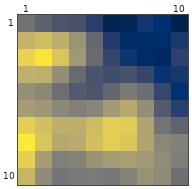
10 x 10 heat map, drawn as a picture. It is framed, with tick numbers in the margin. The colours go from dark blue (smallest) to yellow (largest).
Ninth with the lowest average: top right. Slope: up to the bottom left. Ninth with the highest average: bottom left.
